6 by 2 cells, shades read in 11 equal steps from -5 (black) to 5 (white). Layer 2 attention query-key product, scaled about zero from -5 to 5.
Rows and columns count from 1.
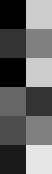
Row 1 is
-5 3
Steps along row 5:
up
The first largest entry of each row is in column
2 2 2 1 2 2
